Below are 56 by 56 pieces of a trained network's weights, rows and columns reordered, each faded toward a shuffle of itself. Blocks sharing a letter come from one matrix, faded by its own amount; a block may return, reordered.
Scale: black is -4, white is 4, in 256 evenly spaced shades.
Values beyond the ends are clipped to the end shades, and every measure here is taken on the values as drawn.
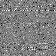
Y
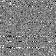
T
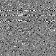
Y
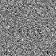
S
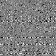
T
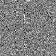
S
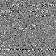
Y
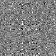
S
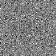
S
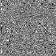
S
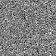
S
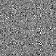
S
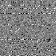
Y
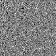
S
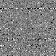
Y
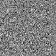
S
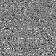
T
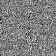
S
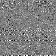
T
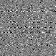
T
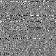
Y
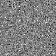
S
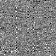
S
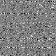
Y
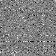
Y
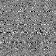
Y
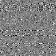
T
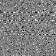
Y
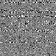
T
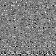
Y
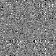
S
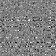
T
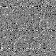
Y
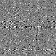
T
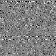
Y
